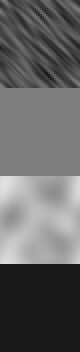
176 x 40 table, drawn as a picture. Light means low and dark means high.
It is made of 4 by 1 panels. Panel 1,1: high, slanting down to the right. Panel 2,1: middling, flat. Panel 3,1: low, smooth. Panel 4,1: very high, flat.
